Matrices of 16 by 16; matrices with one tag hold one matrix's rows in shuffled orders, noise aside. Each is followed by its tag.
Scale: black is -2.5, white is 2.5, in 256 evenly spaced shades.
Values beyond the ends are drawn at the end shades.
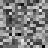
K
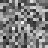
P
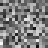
P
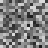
K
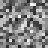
K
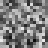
K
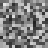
K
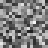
K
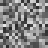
P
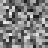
K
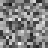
K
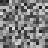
P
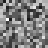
K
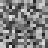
K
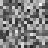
P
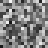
K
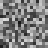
P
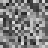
P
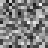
K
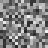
P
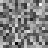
P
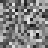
P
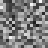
K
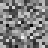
K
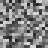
K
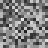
P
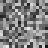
P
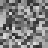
K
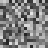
P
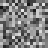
P
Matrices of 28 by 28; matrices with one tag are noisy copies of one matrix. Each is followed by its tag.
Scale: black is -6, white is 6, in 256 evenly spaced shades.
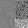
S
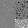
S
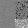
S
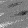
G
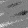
G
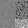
S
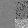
S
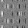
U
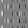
U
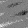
G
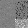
S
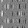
U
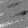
G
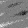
G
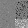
S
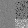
S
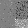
S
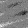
G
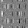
U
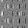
U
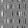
U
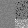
S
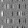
U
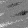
G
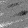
G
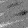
G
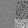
S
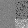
S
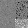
S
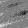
G
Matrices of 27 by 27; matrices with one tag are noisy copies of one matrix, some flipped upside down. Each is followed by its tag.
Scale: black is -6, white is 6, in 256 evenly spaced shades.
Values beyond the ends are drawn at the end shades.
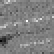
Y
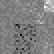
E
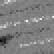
Y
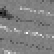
Y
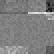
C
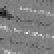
Y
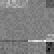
C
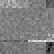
C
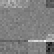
C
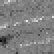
Y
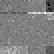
C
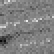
Y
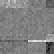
C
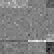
C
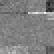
C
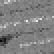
Y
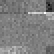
C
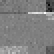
C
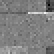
C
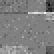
C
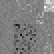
E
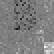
E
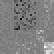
E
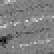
Y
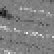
Y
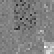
E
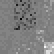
E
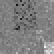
E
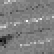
Y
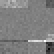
C
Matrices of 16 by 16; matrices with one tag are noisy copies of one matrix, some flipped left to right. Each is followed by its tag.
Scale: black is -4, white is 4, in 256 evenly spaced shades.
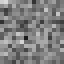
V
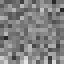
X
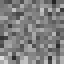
X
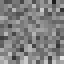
X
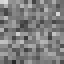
V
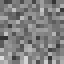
X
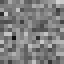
V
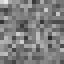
V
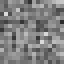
V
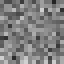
X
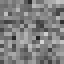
V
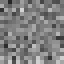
X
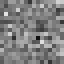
V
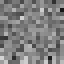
X
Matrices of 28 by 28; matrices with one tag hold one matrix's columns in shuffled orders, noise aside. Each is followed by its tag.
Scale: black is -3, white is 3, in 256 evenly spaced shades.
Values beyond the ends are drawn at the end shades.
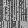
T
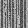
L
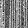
L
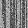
L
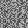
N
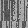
T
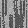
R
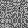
N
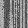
L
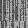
T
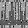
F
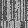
T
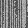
L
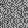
N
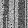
L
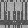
F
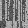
T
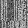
T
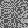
N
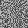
N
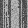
L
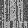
T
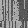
T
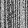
L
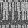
F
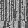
T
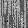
R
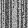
L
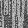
R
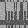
F
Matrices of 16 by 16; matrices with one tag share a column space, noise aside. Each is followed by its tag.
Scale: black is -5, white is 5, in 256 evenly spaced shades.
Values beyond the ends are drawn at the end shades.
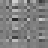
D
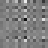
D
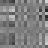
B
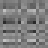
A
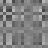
B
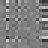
D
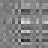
A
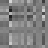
B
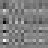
A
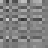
D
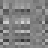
A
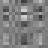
B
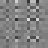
D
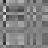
B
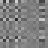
D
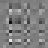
A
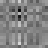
B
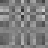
B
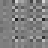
D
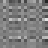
D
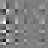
A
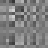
B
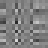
A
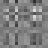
B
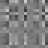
B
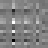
A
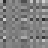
D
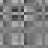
B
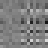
A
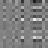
D
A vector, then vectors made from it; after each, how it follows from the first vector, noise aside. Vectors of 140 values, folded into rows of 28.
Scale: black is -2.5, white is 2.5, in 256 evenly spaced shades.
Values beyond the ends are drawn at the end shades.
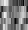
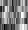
reversed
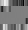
partly zeroed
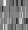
partly zeroed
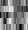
wrapped around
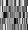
sign-scrambled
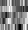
wrapped around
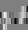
partly zeroed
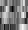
reversed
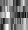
wrapped around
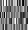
sign-scrambled
